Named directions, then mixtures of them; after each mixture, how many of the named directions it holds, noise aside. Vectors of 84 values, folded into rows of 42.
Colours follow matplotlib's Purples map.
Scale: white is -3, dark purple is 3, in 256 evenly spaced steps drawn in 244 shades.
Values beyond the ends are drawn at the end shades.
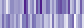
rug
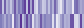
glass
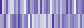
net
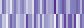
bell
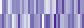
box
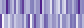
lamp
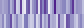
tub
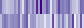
two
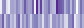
two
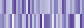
three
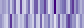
two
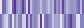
three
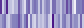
one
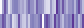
one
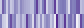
one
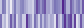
one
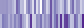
two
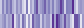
one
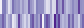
one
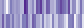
one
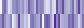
one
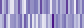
one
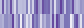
one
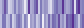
three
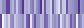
one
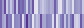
one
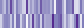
two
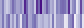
one
